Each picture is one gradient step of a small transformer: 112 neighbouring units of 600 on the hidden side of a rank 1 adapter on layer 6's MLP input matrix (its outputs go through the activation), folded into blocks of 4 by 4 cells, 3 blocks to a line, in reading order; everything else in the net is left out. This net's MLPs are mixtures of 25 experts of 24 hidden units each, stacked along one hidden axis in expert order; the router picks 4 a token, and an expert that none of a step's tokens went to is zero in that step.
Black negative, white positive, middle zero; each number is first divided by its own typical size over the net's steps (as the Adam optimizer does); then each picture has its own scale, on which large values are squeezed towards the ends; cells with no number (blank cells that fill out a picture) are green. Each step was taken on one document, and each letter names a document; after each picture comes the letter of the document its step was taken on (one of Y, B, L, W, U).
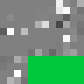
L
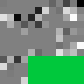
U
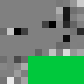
L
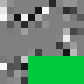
U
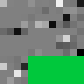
L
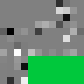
L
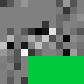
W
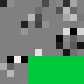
U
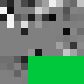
U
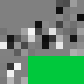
W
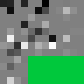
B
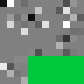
U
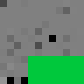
B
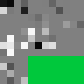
B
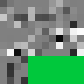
W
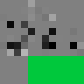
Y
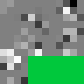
U
